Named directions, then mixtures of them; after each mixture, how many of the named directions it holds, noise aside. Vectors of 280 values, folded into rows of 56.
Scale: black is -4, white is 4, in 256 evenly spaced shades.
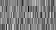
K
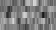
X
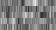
two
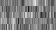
two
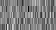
one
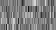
two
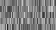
two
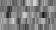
one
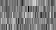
two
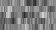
one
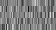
one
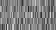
one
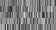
two
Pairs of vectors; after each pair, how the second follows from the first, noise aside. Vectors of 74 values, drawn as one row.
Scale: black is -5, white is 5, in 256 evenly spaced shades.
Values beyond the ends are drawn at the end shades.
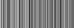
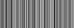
wrapped around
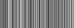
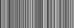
wrapped around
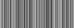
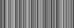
wrapped around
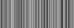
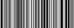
scaled up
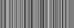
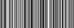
scaled up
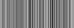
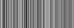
wrapped around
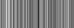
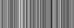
wrapped around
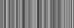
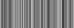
wrapped around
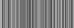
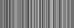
wrapped around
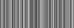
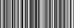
scaled up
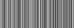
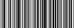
scaled up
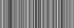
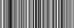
scaled up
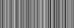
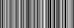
scaled up
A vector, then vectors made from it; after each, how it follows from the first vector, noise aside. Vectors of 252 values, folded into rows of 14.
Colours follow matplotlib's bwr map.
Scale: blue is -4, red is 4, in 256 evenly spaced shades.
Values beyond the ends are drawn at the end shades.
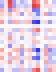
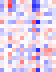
sign-scrambled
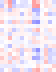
shrunk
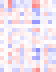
shrunk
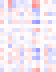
shrunk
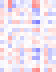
shrunk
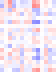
shrunk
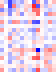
sign-scrambled
